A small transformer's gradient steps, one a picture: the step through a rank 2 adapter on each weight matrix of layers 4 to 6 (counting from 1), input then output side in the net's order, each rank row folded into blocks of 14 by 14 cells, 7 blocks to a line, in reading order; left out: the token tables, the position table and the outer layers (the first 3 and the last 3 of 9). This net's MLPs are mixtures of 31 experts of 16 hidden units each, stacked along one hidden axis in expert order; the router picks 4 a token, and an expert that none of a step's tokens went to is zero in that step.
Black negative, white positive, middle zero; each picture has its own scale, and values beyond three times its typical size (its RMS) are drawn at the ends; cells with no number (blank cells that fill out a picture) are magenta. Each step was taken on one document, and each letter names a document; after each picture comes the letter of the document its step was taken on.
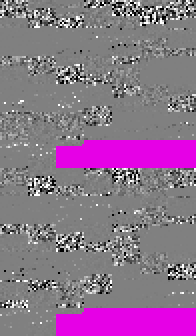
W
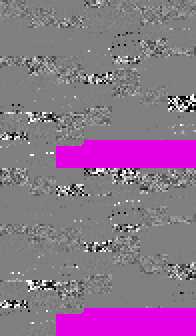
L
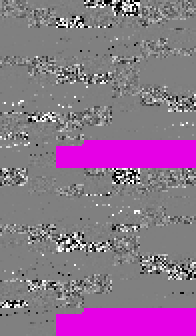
W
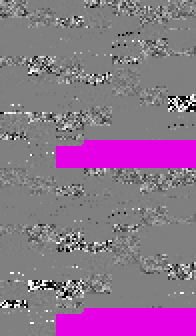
L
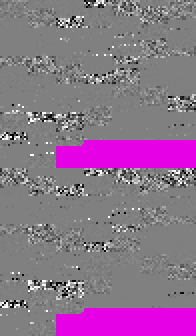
L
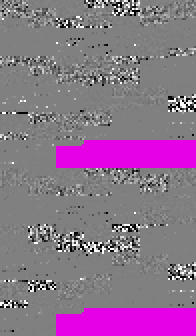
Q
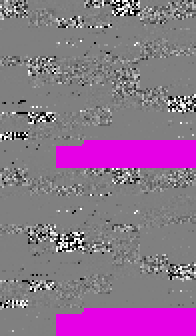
Q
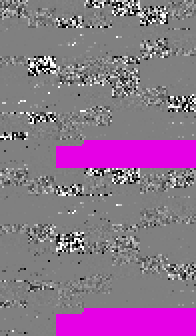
Q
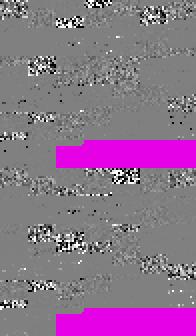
Q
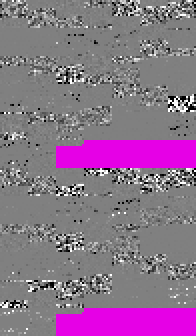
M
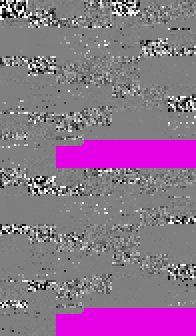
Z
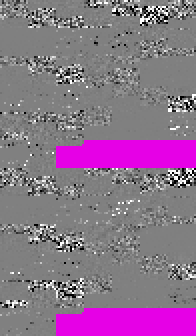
M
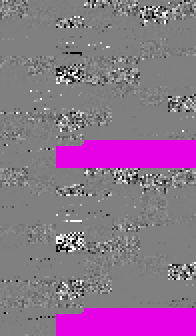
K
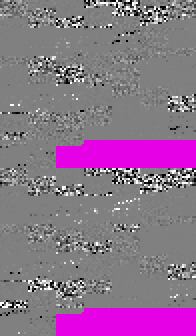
M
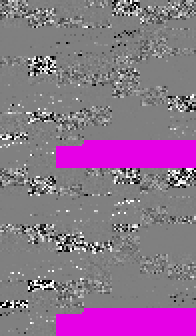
M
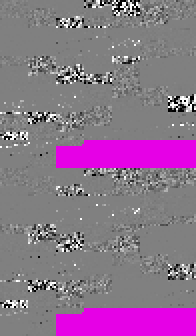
W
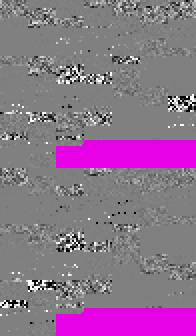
L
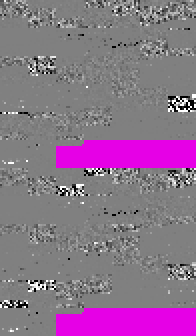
Z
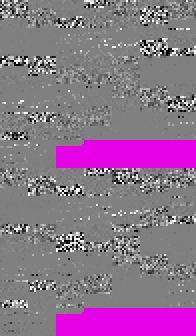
Z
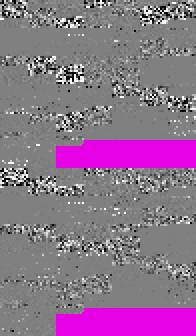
Z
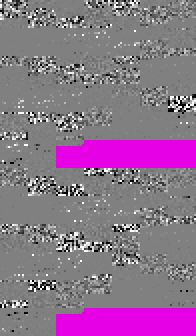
Z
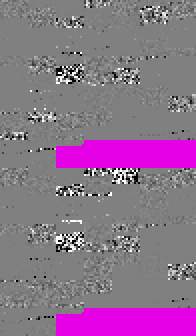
K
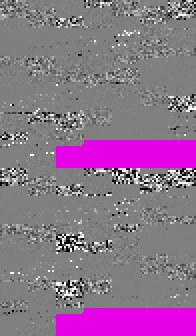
M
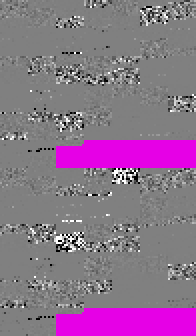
K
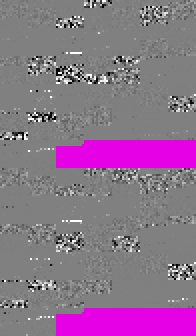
K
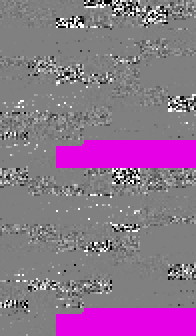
W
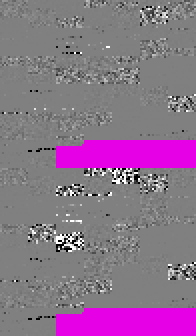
K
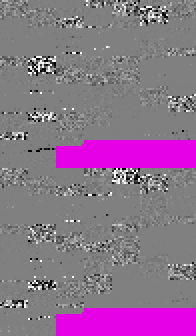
K
